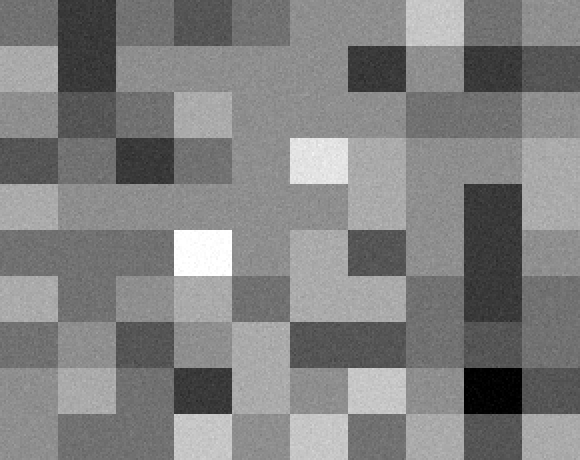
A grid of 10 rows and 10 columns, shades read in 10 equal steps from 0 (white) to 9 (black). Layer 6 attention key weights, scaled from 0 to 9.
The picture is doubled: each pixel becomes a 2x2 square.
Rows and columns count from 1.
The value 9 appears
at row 9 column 9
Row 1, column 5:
5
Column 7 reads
4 7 4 3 3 6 3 6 2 5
